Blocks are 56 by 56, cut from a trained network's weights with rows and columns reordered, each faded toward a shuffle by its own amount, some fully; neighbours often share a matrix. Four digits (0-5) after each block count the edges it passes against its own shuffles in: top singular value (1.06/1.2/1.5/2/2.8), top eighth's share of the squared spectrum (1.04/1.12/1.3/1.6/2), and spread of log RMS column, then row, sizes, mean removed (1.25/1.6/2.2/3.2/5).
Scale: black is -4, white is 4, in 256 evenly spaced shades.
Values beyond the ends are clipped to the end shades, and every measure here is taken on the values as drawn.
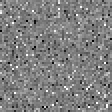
0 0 0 0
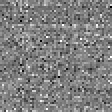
2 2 1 0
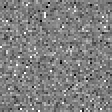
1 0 0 0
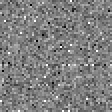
2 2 0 1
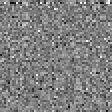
3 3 1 2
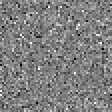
0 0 0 0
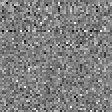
3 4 1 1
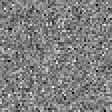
2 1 0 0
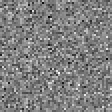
2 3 1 0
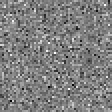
0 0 0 0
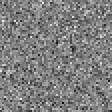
0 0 0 0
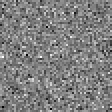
2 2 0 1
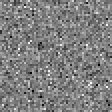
1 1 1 0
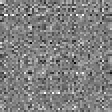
3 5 2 2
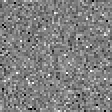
0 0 0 0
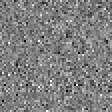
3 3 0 1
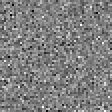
1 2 0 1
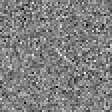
0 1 0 0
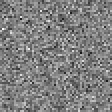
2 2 0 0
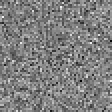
1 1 0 0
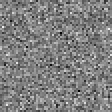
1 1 0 0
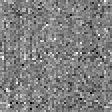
2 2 0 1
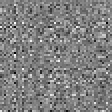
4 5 3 3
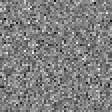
2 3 0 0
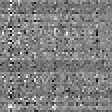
3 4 3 1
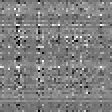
3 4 3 2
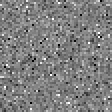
0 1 0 0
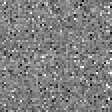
1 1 1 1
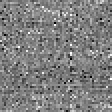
2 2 1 0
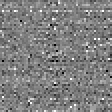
3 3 2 1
